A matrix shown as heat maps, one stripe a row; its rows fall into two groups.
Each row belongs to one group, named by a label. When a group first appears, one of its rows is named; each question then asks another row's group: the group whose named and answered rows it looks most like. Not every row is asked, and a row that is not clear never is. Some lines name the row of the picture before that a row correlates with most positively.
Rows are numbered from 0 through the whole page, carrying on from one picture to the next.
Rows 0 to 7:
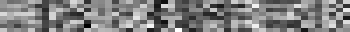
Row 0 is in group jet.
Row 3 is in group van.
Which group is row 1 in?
van
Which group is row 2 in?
jet
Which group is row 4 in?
van
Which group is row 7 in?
van
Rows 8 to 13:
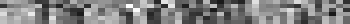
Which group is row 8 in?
van
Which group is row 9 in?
jet
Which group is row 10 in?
van
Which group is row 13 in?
van
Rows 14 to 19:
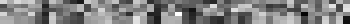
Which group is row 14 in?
van
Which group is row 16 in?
jet
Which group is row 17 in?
van
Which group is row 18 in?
van
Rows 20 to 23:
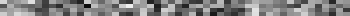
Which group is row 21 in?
jet
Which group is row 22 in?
van
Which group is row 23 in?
van
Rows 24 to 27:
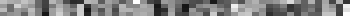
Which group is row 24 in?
van
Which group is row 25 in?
jet
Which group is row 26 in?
jet
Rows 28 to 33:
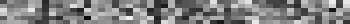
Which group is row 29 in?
jet
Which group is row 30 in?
van
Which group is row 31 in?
van
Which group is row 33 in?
van
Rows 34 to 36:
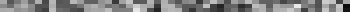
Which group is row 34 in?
jet
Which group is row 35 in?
van
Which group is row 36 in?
van
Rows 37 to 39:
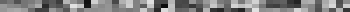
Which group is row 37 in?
jet
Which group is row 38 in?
jet
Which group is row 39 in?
van
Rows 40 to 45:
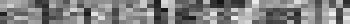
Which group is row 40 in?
van
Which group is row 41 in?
van
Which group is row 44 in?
jet
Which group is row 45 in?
jet
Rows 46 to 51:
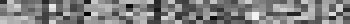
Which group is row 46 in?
jet
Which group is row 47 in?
van
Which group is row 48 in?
van
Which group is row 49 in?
jet
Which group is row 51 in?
van
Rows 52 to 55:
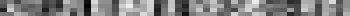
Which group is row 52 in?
jet
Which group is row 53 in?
jet
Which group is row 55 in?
jet
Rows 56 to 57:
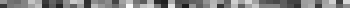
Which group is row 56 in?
jet
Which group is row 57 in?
jet
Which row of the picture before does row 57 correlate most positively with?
52
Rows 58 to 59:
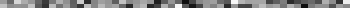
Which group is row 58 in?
jet
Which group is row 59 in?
van
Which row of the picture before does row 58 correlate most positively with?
56
